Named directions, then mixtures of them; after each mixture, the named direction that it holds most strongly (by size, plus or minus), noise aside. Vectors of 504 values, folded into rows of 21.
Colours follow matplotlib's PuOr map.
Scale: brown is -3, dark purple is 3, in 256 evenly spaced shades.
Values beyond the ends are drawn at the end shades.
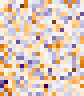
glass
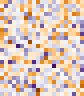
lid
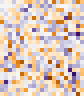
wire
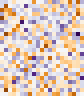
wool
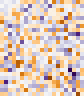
wire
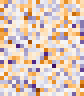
lid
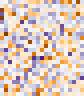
wool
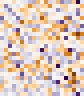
wire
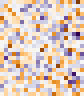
wire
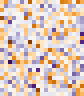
lid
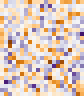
wire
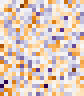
glass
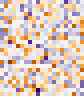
lid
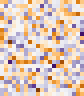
lid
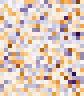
wire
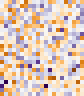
glass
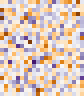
lid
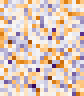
lid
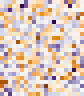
glass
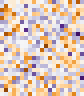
wool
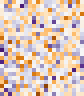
glass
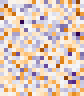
wool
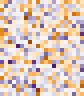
lid
